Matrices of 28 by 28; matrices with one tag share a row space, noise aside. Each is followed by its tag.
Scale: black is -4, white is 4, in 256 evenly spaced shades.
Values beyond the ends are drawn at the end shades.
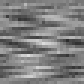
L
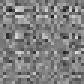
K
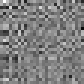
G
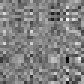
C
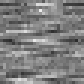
L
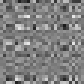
K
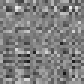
K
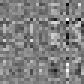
C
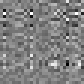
C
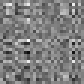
K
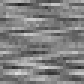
L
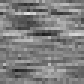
L
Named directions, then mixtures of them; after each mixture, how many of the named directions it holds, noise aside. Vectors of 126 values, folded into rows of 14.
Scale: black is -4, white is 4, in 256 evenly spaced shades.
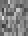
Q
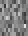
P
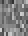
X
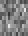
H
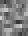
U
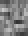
two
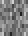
three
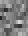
one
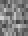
three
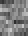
three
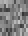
three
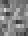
three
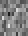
two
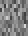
one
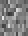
two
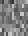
one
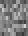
three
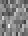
two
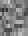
two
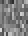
one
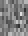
three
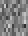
one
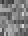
three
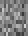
three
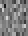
two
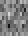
one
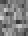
three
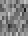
one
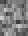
three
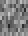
one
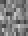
three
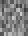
two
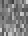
one
